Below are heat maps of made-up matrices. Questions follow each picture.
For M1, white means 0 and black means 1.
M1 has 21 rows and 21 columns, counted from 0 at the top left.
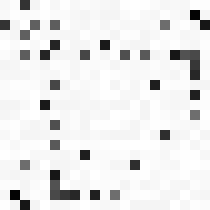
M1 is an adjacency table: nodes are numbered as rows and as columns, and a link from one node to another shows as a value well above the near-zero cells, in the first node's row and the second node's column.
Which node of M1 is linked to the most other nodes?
node 5
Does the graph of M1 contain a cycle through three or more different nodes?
no
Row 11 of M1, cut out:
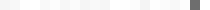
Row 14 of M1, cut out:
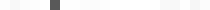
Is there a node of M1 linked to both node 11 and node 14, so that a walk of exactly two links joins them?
no
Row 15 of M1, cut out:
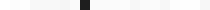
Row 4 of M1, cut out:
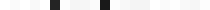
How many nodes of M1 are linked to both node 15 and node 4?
0
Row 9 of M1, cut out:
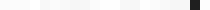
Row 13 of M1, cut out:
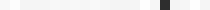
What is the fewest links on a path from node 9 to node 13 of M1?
5
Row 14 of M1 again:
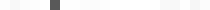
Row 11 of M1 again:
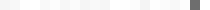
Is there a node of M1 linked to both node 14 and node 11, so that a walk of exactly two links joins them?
no
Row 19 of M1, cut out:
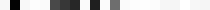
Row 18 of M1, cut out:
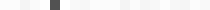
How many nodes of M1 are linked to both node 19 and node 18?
1
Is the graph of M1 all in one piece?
yes
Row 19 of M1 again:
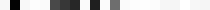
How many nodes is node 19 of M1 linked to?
6
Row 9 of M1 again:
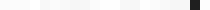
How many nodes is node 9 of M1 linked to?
1
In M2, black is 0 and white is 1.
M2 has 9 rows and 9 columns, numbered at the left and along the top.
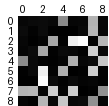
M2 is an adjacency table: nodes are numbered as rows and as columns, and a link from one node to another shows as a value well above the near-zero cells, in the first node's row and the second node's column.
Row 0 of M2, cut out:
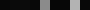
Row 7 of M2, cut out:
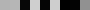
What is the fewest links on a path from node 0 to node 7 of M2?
1
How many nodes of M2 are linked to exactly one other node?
2
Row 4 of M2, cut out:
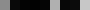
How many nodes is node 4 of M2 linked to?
3
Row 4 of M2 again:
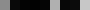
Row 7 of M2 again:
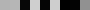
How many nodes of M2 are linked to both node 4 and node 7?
3
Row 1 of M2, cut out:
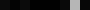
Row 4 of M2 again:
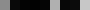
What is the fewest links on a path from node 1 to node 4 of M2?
3
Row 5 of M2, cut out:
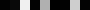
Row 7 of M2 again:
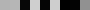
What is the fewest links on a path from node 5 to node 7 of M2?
1
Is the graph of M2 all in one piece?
yes
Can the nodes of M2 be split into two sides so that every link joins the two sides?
yes
